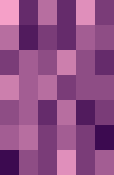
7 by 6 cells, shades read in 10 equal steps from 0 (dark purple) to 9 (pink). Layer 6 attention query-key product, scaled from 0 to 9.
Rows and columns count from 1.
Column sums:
34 28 27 33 28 21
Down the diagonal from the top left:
9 1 4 3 1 0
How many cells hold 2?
5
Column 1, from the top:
9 6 3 7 4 5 0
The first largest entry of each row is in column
1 1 4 1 4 2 4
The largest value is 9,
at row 1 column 1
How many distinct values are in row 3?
5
